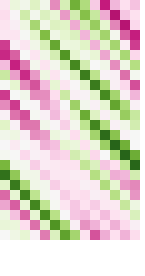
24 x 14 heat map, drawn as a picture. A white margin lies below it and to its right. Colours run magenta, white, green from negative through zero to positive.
Grain: diagonal, down to the right. Ninth with the highest average: middle right. Calmest part: bottom middle. Slope: none. Histogram: bell-shaped. Mirror symmetry: none.
